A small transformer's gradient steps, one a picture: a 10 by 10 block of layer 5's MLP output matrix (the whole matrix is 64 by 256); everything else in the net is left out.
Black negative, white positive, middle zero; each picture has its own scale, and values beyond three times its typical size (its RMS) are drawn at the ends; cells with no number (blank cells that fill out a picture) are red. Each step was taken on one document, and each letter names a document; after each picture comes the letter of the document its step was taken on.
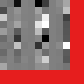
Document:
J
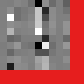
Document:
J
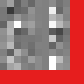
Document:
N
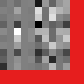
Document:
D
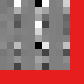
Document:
J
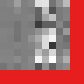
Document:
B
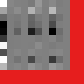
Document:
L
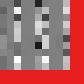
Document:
J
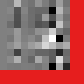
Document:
B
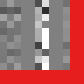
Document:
J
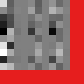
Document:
L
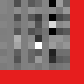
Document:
B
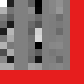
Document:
L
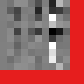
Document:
B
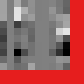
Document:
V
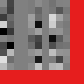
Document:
L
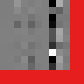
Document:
N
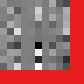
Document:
D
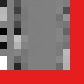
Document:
V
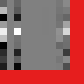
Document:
V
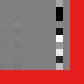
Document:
B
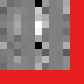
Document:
J
